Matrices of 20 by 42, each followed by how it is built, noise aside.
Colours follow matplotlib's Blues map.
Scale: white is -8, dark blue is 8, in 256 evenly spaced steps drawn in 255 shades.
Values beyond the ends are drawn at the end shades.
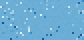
sparse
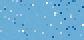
sparse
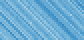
Toeplitz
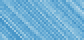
Toeplitz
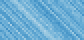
Toeplitz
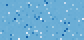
sparse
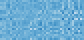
low rank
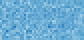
low rank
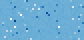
sparse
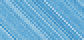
Toeplitz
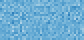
low rank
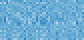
low rank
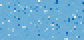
sparse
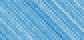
Toeplitz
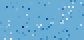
sparse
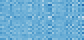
low rank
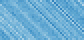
Toeplitz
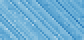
Toeplitz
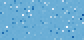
sparse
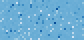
sparse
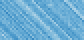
Toeplitz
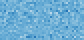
low rank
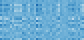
low rank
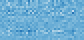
low rank
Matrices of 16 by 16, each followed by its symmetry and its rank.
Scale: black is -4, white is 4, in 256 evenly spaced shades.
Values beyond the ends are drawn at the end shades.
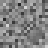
symmetric, full rank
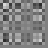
symmetric, rank one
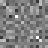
symmetric, rank three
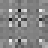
symmetric, rank two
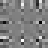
antisymmetric, rank two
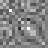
symmetric, rank three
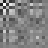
symmetric, rank two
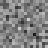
symmetric, full rank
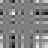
symmetric, rank one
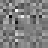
antisymmetric, rank two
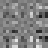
antisymmetric, rank two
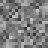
symmetric, full rank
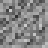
symmetric, full rank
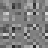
antisymmetric, rank two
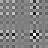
symmetric, rank one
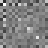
symmetric, rank three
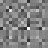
symmetric, rank two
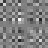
symmetric, rank two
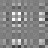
symmetric, rank one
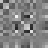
symmetric, rank three
